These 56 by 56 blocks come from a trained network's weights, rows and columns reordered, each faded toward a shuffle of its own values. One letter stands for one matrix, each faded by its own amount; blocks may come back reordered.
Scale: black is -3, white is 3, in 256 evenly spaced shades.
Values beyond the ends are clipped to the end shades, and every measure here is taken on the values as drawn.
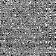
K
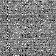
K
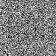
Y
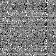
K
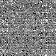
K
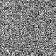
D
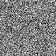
Y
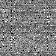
K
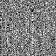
D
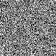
Y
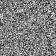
Y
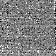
K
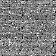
K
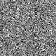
Y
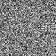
Y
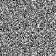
D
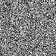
Y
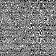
K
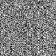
D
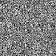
D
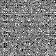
K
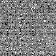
K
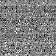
K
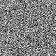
Y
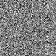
D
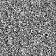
Y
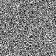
Y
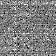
K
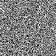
Y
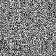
D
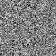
Y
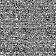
K
